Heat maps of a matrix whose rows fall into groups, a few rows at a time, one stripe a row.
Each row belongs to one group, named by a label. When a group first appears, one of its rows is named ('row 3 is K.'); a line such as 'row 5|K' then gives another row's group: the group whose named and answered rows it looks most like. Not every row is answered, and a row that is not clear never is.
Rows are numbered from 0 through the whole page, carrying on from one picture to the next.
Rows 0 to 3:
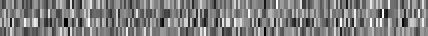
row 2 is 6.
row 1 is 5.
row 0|6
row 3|6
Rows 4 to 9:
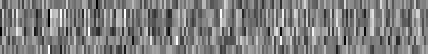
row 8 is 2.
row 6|5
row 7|5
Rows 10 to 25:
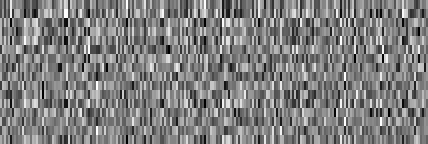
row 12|6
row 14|6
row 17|2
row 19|2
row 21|6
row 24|2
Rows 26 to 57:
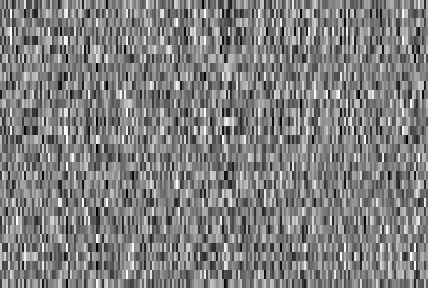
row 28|2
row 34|6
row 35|2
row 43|5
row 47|6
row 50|5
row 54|6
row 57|2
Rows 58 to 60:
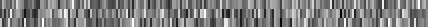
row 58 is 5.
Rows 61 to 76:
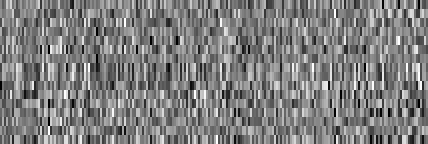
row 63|5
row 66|5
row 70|5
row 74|5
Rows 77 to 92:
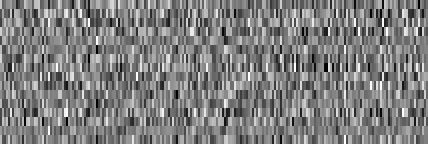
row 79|5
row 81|2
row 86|6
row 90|2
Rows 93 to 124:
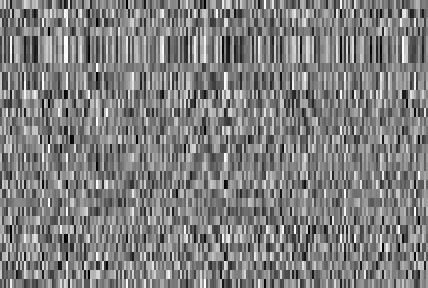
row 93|6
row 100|2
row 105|2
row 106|2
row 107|6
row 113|2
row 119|6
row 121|2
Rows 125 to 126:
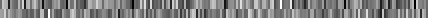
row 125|2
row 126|5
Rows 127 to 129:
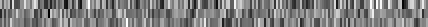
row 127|6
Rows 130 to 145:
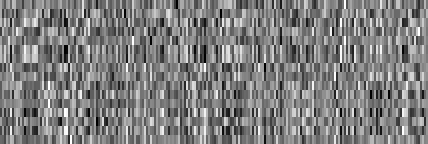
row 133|5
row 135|6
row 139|5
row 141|5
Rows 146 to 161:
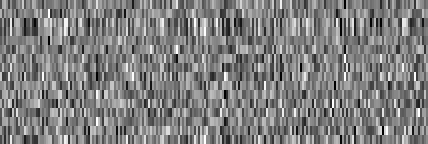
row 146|2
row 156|2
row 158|5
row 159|2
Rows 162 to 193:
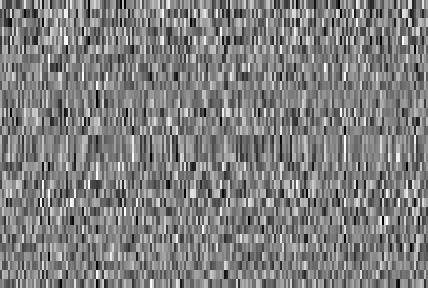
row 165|5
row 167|2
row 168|5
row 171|2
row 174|6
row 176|2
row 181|2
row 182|5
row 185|5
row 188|2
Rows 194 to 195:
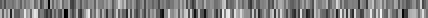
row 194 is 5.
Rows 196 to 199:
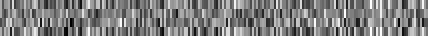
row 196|6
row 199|6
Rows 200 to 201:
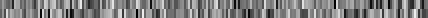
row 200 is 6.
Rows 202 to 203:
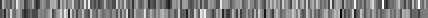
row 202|5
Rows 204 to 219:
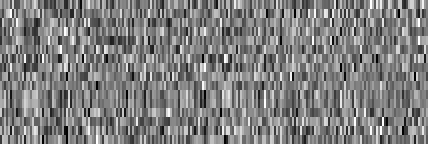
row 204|6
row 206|5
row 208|5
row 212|2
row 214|6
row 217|5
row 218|6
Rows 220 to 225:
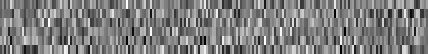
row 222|5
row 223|2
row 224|6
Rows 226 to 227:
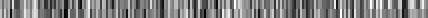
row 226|6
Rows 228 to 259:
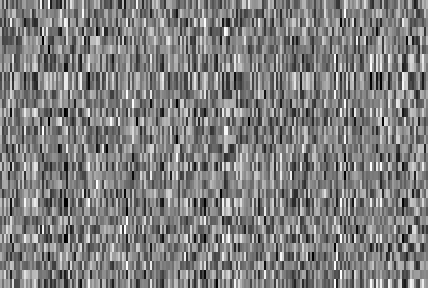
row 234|6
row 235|6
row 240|6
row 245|2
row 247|2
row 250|6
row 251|6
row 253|5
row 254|6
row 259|6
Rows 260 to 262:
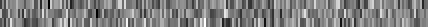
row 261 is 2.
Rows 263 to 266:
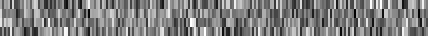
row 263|6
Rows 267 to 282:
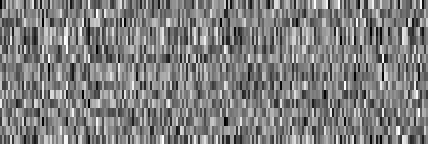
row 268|2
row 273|5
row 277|5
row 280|2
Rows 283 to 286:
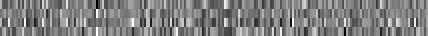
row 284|2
